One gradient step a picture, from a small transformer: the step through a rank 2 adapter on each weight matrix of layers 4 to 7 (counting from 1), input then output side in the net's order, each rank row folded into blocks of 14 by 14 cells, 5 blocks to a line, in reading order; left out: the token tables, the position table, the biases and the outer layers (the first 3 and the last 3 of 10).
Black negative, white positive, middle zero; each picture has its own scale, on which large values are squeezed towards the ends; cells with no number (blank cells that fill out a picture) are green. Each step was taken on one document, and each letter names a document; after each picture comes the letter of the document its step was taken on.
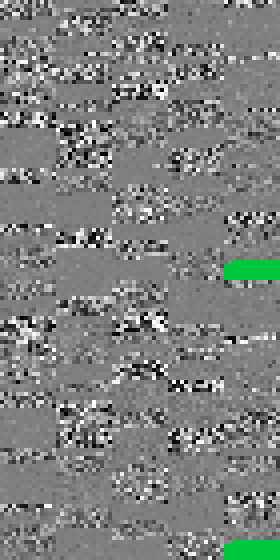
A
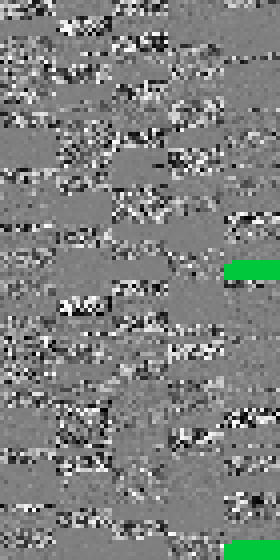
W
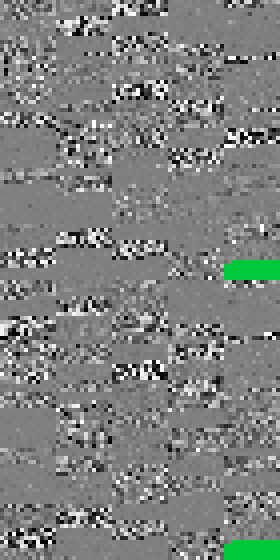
A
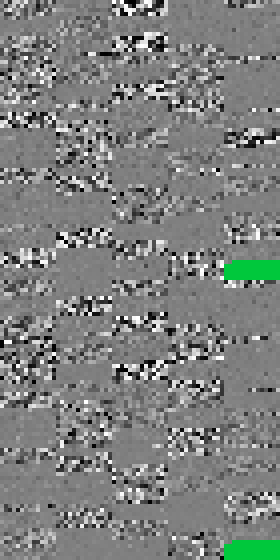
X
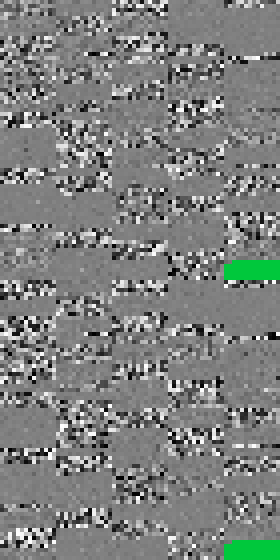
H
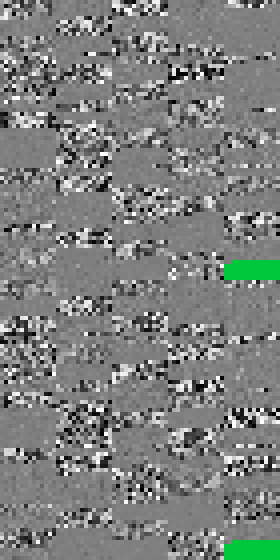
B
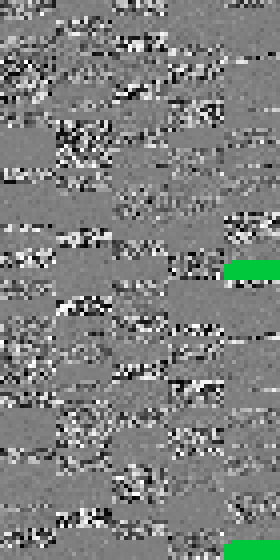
H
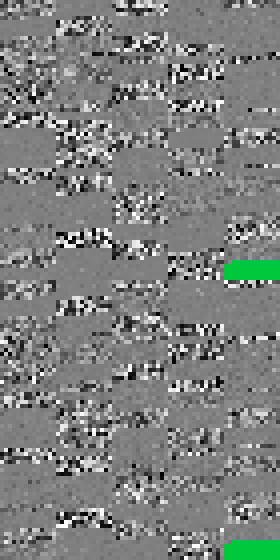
H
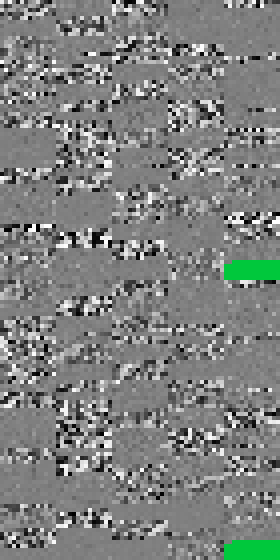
B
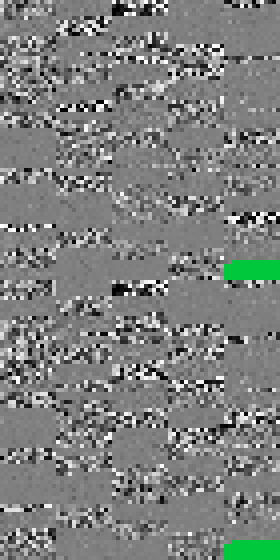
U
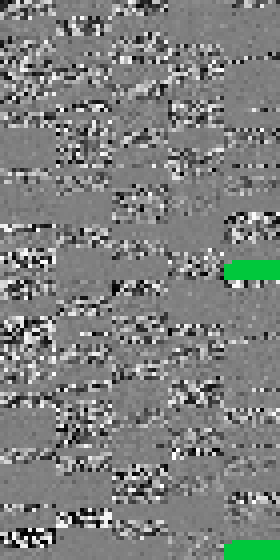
B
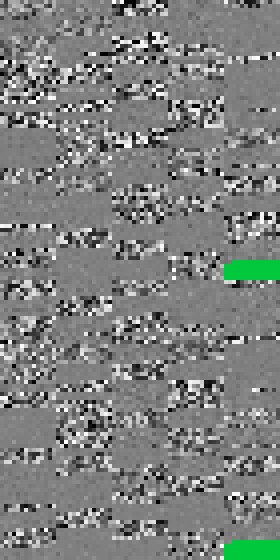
X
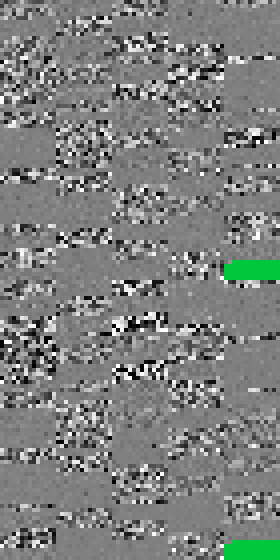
X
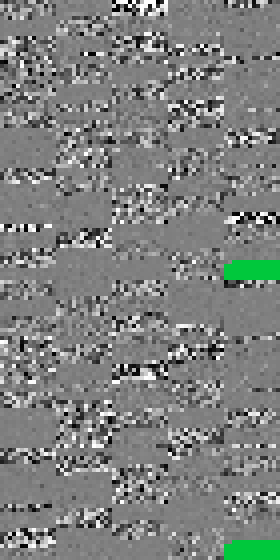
U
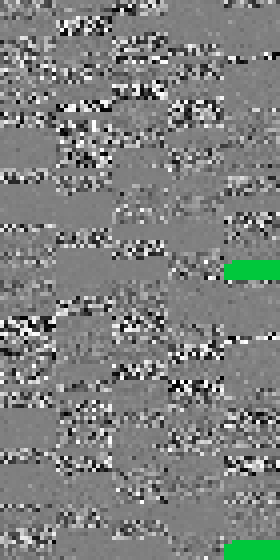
A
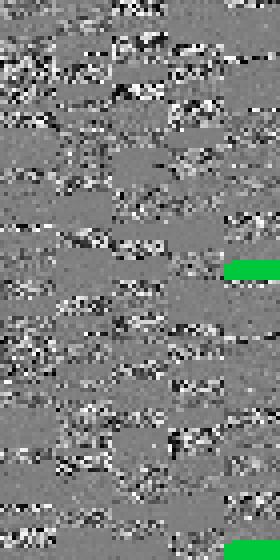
W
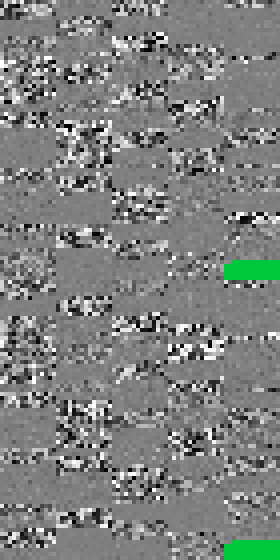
B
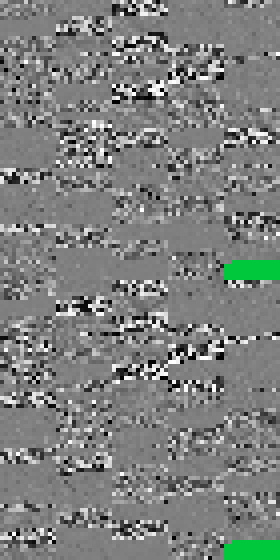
U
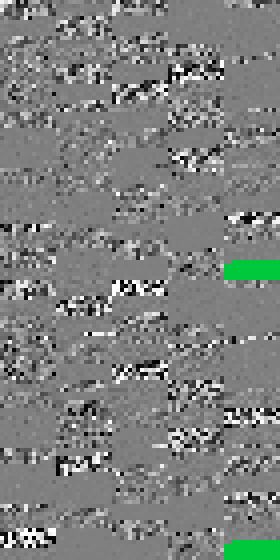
B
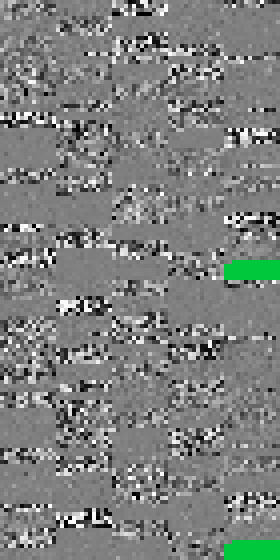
H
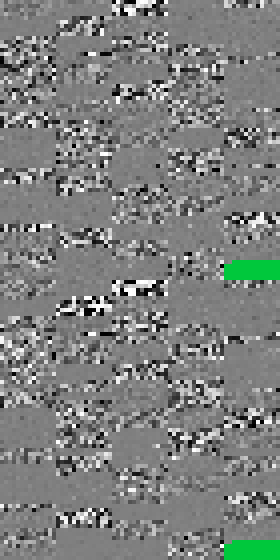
X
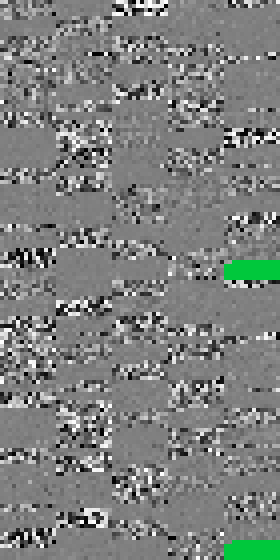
H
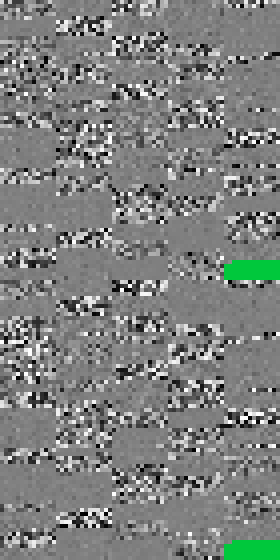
U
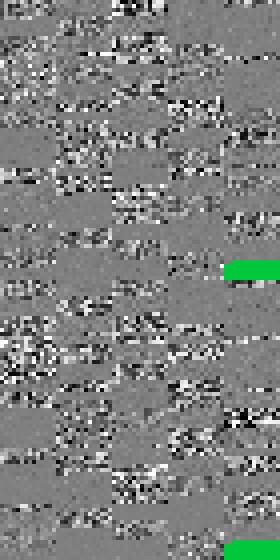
B
